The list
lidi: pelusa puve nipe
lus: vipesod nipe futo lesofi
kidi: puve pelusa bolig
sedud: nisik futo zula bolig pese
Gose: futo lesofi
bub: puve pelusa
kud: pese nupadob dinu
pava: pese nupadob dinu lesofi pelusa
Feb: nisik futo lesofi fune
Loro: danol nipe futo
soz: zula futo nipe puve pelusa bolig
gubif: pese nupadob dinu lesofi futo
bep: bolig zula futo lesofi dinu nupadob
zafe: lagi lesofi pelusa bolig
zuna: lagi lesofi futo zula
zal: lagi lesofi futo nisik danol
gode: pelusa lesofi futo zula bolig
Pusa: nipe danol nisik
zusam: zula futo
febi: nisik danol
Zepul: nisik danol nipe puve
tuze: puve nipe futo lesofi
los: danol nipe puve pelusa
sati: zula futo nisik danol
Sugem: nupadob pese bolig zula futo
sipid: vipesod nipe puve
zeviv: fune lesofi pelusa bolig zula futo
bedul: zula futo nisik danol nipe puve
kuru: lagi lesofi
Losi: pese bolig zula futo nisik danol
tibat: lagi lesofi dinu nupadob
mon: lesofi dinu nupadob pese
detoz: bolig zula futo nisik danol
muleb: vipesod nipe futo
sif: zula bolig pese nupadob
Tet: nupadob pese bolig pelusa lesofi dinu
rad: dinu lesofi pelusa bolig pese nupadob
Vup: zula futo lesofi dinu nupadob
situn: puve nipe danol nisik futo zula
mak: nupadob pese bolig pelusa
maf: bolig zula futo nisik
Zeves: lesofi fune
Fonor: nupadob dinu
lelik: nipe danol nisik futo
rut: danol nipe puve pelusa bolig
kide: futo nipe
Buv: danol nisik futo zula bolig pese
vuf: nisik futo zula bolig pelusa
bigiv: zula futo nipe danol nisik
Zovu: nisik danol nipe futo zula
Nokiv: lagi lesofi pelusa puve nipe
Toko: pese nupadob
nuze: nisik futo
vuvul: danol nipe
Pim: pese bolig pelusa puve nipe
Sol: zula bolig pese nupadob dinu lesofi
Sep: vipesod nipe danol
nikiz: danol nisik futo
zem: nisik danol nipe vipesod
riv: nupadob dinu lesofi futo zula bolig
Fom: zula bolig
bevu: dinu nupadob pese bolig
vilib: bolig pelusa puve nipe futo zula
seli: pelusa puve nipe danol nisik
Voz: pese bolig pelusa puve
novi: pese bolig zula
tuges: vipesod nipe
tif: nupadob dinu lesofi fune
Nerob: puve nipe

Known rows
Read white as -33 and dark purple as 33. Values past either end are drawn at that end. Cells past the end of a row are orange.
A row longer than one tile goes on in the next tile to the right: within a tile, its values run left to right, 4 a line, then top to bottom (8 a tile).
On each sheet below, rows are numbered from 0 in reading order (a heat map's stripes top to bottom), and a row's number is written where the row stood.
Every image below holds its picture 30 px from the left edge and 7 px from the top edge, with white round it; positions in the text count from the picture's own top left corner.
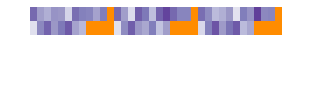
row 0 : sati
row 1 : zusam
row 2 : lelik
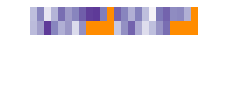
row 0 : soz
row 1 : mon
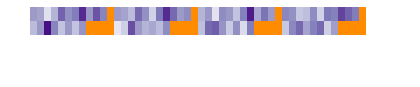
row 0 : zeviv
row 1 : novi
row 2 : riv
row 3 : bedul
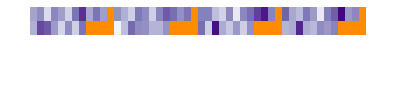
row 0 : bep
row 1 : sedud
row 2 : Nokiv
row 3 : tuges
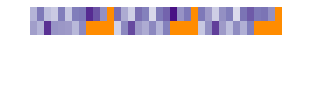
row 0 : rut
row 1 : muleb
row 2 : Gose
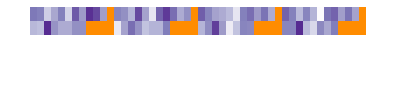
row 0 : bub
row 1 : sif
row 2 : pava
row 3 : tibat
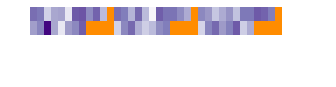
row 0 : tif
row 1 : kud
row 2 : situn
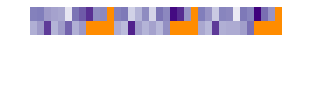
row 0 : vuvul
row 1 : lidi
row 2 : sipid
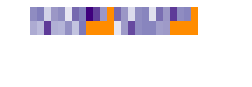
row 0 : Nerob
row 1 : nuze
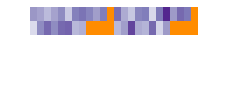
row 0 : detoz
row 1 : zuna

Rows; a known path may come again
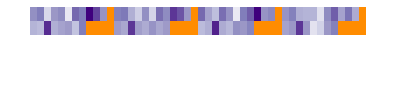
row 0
Nerob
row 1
los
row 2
tuges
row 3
Tet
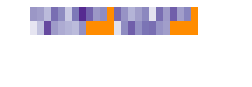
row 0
novi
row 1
nikiz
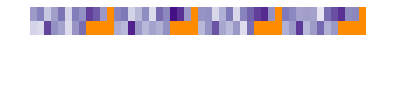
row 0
Voz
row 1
lidi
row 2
tuze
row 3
vuvul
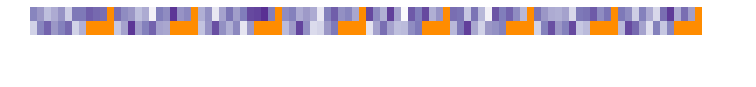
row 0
situn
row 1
Pusa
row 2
vilib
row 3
rad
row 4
Toko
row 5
Fonor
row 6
bigiv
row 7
Vup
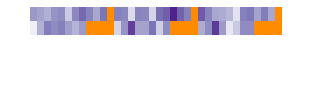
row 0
Buv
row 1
kide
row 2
pava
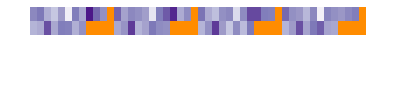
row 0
Zepul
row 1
Sep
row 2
lus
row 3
zal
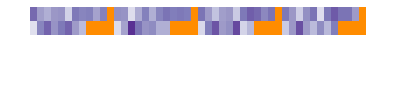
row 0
sati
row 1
vuf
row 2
Zovu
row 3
Gose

